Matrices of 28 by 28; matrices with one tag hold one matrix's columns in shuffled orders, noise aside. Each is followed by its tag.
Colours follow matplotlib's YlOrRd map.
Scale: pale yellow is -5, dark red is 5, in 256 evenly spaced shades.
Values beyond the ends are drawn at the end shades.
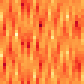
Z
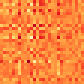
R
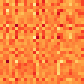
R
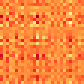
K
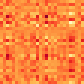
K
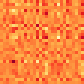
R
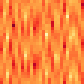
Z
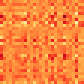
K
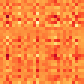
K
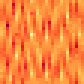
Z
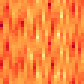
Z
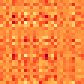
K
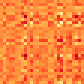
K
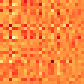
R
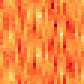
Z
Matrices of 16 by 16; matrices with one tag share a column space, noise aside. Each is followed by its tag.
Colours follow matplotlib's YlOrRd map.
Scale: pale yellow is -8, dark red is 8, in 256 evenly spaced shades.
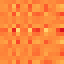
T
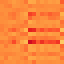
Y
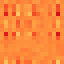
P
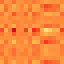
T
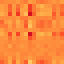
P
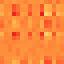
P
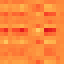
T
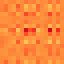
T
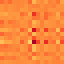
Y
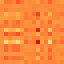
Y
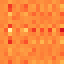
T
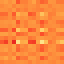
Y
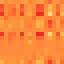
P
